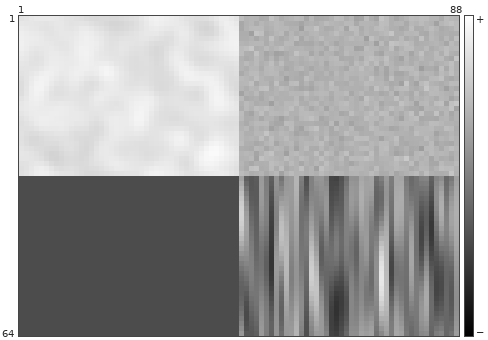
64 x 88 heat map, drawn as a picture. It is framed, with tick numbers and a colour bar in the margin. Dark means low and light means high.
The table splits into 2 rows of 2 panels. Panel 1,1: very high, blotchy, faint in contrast. Panel 1,2: high, fine-grained, faint in contrast. Panel 2,1: low, flat. Panel 2,2: middling, streaked downward, strong in contrast.
